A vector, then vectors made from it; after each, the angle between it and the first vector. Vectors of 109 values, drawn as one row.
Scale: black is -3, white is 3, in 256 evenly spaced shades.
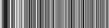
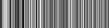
nearly opposite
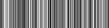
partly opposed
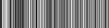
nearly opposite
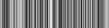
partly aligned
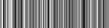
orthogonal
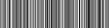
orthogonal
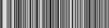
partly opposed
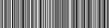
orthogonal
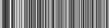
nearly parallel
